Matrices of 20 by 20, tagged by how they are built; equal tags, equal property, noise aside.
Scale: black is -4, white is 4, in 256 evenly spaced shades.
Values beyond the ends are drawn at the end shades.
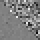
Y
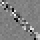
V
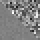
Y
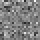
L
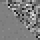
Y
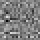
L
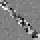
V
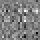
L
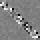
V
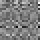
L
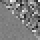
Y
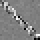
V
